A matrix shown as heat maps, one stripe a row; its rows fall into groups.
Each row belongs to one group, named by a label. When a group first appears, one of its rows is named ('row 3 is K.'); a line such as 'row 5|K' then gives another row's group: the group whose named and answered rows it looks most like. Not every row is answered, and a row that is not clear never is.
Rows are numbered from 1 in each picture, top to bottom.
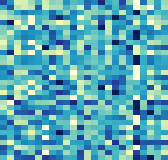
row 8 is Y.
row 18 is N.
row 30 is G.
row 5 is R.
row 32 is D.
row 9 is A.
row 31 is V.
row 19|A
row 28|V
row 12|Y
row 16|G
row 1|G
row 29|Y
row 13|Y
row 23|D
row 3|Y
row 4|A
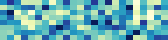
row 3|R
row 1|G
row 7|Y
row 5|G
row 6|A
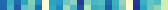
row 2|V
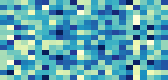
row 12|A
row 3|A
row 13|D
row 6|D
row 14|N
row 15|R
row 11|N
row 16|N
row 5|G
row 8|D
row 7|A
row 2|V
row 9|R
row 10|G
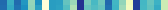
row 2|V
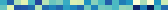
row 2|D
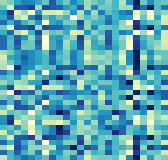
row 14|D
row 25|R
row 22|D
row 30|D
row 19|D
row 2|D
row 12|Y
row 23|A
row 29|V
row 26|A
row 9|V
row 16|A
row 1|Y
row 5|V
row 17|N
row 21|V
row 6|D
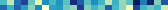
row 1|D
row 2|V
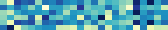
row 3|Y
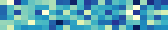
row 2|G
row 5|A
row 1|D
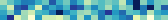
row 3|A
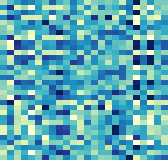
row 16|G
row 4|G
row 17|D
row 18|Y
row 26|A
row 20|D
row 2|R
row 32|N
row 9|D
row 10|D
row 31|A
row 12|D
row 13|D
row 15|A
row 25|R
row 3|Y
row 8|R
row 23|A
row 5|N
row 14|G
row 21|R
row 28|V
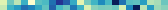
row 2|Y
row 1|A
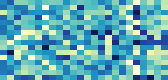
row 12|A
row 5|G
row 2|V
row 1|G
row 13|V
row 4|V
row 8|N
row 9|Y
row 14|G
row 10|N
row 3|Y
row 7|G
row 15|G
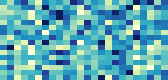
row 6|G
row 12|G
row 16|N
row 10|R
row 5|N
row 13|A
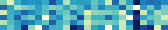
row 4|V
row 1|Y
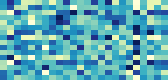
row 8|G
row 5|A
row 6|Y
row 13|D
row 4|A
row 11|Y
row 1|G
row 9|Y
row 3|D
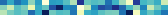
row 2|A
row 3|N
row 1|V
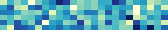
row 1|A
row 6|D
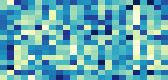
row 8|N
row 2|N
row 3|G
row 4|G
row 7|G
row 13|N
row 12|R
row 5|G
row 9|G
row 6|V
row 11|R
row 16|A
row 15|D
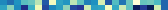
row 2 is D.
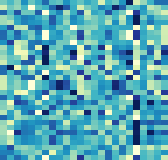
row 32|V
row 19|N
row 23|N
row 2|A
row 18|A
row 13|N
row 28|Y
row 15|V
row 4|Y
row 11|N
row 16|N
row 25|Y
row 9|R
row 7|V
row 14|R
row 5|Y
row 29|Y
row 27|D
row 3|V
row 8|V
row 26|Y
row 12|N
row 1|N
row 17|A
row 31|G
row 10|N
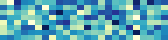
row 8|G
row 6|N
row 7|Y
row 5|A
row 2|V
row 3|A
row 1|D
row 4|G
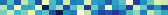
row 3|A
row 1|V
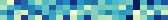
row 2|Y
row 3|R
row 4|N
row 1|D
